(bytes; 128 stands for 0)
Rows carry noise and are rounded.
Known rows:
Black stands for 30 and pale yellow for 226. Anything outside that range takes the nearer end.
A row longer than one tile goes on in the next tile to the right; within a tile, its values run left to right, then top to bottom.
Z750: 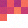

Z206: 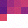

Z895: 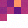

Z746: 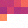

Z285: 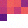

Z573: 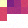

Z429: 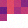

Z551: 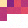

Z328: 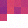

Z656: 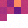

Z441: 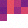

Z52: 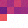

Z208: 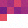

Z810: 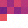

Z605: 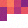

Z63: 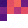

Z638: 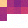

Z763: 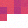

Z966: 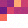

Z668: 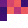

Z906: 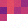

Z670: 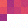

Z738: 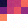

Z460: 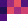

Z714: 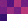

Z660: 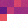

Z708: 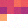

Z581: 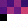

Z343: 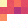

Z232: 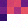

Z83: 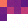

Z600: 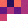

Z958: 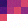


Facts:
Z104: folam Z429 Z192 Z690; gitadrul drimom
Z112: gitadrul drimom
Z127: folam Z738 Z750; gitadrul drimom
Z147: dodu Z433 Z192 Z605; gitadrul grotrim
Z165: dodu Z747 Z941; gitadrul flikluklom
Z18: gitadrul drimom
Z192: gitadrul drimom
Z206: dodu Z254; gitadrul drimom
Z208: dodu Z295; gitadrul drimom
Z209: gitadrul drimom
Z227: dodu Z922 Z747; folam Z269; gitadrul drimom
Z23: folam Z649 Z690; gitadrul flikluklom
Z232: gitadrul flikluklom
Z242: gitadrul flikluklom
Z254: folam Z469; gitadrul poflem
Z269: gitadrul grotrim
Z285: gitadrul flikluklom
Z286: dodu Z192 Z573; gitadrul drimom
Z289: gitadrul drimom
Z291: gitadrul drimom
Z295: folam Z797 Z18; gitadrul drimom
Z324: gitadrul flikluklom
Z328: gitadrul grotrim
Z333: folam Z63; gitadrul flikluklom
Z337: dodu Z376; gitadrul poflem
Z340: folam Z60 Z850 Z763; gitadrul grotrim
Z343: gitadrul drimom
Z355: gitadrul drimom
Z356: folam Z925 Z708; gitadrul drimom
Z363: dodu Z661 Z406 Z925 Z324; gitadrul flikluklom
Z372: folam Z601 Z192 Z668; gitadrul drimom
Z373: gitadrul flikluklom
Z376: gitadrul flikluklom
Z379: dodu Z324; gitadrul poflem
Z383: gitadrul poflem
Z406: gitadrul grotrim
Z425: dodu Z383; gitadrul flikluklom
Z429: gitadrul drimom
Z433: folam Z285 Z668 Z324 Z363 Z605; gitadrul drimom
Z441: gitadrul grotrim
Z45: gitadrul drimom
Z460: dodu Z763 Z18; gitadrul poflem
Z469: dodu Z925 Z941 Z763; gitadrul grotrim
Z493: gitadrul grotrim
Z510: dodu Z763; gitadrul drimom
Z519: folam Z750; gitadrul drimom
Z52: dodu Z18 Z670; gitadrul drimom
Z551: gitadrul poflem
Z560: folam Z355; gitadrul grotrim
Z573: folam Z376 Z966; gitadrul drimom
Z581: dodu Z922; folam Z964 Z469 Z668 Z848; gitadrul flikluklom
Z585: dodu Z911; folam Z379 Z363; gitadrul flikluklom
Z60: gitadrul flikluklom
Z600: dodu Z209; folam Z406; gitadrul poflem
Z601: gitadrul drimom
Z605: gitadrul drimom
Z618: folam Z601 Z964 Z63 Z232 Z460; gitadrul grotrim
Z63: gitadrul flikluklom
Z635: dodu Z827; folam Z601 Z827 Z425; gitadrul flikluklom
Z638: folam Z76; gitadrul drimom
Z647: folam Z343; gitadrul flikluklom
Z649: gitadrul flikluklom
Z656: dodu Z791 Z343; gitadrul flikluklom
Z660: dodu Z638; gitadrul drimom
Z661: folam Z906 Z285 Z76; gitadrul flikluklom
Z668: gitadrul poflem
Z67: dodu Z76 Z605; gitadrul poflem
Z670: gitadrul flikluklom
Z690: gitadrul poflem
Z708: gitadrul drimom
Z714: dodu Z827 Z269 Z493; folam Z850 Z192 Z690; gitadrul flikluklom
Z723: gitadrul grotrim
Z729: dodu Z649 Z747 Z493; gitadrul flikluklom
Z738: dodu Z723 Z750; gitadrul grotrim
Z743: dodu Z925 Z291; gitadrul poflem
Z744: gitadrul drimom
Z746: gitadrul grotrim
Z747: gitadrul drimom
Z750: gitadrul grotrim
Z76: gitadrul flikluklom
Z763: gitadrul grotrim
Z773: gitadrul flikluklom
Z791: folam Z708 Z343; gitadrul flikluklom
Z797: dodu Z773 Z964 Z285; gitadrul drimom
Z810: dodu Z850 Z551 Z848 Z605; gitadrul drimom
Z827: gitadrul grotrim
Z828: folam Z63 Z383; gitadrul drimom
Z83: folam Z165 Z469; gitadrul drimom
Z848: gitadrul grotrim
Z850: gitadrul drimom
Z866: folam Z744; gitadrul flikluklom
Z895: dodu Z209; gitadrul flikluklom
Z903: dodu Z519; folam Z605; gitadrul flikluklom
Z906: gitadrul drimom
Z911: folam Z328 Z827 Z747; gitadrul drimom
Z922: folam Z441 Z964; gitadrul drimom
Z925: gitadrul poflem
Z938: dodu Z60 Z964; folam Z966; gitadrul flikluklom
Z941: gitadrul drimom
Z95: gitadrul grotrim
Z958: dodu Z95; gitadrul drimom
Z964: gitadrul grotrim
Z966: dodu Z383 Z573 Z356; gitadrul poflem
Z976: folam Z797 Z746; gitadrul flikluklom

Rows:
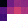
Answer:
Z903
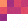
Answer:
Z773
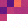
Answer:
Z743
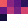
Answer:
Z372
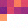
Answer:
Z797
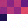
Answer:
Z333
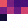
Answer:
Z618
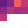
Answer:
Z729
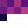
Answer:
Z635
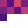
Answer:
Z585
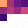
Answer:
Z922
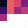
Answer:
Z469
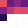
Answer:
Z254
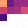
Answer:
Z661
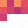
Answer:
Z376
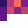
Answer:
Z425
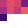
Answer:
Z324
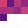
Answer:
Z23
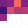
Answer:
Z379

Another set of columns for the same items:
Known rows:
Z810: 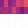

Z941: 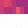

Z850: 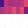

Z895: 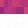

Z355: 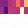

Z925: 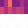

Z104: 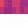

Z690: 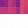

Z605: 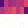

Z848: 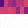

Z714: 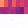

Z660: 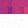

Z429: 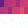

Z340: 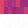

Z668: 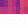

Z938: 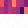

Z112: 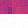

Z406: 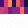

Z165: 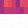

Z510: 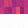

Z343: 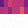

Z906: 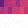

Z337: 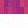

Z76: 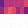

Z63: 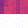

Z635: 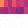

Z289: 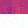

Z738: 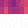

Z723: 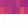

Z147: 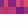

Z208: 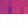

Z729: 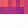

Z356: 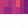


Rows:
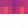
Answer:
Z750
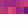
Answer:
Z551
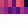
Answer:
Z600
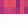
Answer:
Z649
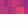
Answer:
Z209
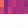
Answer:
Z254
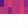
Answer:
Z708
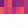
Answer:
Z763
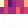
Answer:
Z227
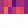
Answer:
Z18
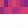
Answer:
Z773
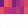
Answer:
Z469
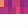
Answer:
Z519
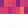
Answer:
Z747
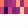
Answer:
Z560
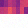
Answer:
Z383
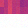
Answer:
Z670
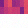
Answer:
Z363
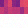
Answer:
Z460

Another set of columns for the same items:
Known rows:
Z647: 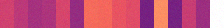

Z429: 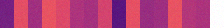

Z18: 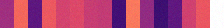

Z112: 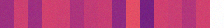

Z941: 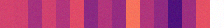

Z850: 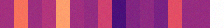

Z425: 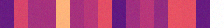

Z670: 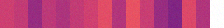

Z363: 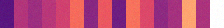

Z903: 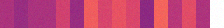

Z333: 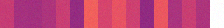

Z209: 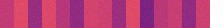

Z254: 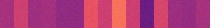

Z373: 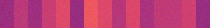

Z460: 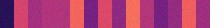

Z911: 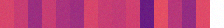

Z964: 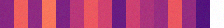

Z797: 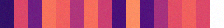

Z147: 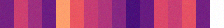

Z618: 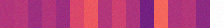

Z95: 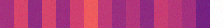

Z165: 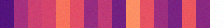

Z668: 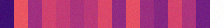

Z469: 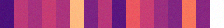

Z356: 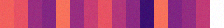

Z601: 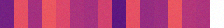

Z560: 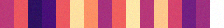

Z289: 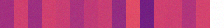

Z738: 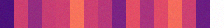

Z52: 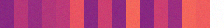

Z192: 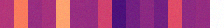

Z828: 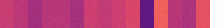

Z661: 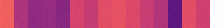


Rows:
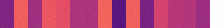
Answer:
Z708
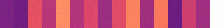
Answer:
Z714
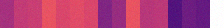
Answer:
Z493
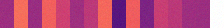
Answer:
Z343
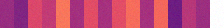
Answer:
Z635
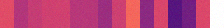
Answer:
Z922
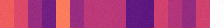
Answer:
Z433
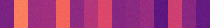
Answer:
Z383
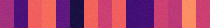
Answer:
Z938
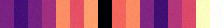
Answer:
Z227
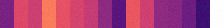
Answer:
Z827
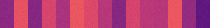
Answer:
Z750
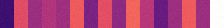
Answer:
Z379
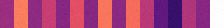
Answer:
Z925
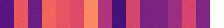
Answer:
Z746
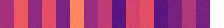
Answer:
Z763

